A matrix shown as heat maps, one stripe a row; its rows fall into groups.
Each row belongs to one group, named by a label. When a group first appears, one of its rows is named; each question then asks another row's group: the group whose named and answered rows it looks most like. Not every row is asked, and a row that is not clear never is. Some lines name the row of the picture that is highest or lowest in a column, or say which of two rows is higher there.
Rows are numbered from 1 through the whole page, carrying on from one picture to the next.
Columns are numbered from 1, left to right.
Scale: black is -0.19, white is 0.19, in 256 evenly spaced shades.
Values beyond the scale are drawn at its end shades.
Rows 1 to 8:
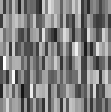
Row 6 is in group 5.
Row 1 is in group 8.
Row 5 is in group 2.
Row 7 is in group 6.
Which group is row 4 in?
8
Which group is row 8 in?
2
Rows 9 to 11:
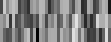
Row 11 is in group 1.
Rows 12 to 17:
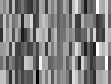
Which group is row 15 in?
8
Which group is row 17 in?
8
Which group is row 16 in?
1
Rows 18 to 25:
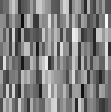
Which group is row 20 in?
8
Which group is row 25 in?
2
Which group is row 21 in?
1
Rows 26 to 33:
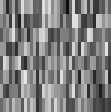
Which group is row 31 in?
1
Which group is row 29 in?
1
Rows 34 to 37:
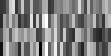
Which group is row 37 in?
6
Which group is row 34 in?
5
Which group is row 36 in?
2
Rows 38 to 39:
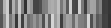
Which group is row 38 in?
2
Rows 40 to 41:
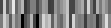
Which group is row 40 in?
5
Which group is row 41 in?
8
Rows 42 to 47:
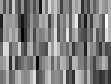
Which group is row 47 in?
2
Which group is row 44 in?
6
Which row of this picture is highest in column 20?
45
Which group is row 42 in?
8
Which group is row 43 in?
6
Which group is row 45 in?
2
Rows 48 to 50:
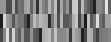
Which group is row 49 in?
6
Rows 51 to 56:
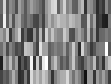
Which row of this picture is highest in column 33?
56
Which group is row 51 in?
2
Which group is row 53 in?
2
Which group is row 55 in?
6
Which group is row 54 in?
1
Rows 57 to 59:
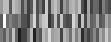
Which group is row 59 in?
8
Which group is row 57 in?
2
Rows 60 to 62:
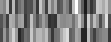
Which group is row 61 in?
5
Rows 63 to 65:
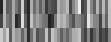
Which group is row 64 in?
5
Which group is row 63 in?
5
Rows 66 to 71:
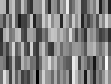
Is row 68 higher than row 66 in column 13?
No
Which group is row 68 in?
2
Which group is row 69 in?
5
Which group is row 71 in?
8
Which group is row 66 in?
5
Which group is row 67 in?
8
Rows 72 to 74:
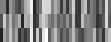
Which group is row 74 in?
6
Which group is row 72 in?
1
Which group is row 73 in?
1
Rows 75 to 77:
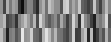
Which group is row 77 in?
1
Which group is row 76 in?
1
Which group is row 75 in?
8
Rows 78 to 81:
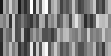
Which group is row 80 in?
5
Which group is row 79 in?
8
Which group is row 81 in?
6
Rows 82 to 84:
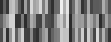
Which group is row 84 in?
5
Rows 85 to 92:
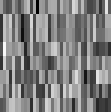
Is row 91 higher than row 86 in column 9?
Yes
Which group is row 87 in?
6
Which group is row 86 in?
6
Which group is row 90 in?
8
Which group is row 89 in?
5
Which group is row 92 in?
2
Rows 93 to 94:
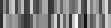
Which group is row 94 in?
6
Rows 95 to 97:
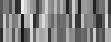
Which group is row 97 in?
6
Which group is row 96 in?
1
